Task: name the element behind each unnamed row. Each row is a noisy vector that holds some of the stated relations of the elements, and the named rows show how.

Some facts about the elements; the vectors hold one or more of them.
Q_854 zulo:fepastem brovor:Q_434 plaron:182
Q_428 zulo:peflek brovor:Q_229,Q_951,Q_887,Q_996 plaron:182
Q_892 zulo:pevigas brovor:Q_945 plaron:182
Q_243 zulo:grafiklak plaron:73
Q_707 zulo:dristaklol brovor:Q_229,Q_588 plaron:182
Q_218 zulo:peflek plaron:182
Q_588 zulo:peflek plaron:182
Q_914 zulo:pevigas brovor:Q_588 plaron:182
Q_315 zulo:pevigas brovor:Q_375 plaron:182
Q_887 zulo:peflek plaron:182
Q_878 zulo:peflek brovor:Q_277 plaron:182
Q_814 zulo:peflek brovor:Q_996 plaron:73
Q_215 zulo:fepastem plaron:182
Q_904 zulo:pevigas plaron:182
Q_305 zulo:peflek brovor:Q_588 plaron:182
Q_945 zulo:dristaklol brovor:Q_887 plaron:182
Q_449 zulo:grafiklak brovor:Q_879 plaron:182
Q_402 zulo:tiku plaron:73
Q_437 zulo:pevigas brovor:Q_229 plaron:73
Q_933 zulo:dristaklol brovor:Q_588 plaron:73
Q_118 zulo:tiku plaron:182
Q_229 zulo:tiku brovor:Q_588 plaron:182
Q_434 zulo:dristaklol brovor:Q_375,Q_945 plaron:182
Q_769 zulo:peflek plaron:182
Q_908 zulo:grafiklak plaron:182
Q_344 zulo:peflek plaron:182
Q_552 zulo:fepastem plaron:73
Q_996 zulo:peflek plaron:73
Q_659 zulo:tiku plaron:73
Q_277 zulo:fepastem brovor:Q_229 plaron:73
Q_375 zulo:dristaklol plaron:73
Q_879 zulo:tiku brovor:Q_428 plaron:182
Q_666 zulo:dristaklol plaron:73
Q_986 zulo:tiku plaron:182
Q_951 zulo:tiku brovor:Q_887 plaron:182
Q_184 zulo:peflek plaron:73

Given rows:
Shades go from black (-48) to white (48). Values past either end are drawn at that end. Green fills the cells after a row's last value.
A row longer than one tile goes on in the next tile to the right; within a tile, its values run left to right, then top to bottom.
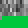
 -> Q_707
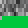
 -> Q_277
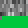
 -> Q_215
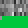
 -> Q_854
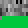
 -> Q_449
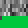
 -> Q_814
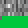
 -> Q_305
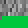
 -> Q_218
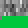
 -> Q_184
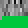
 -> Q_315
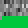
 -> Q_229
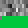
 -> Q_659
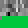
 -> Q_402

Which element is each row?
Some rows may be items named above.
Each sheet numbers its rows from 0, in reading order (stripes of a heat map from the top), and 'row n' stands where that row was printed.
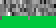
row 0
Q_996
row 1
Q_908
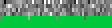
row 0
Q_887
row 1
Q_375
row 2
Q_552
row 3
Q_428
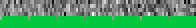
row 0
Q_315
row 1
Q_914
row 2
Q_892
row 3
Q_588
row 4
Q_243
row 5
Q_277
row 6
Q_449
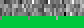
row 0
Q_879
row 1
Q_552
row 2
Q_945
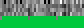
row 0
Q_878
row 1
Q_449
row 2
Q_666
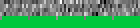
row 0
Q_229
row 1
Q_951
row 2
Q_933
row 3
Q_437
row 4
Q_904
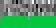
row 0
Q_908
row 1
Q_933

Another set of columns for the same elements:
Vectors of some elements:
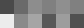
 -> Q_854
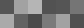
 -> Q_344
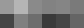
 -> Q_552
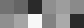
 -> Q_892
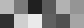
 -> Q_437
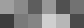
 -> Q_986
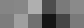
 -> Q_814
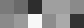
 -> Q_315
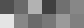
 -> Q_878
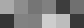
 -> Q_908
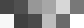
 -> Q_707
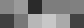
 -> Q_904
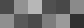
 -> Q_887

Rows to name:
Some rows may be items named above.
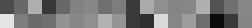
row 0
Q_878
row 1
Q_277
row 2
Q_814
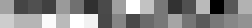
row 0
Q_229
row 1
Q_434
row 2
Q_428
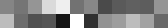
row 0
Q_933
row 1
Q_879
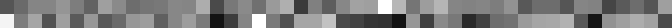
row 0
Q_854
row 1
Q_215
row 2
Q_814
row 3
Q_588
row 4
Q_375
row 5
Q_552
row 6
Q_449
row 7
Q_951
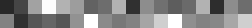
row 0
Q_945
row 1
Q_305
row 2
Q_305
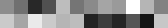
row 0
Q_914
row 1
Q_666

